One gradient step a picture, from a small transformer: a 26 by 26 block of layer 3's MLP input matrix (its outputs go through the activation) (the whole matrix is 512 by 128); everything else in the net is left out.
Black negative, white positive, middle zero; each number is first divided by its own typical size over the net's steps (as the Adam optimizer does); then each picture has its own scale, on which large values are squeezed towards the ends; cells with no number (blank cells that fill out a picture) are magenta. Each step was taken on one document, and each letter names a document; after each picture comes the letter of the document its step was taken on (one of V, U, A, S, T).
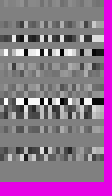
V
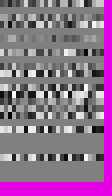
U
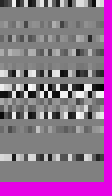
U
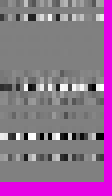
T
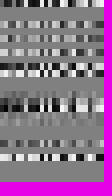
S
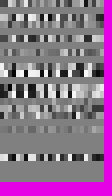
U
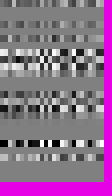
S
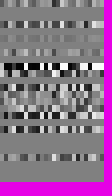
V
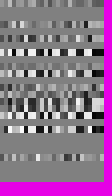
U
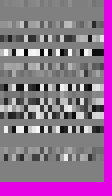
V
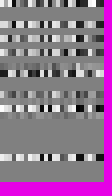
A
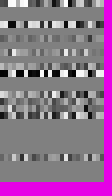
A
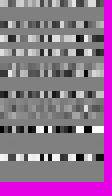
A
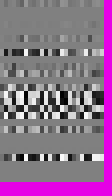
V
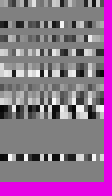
S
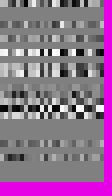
S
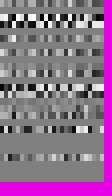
U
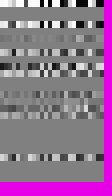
A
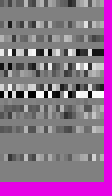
U
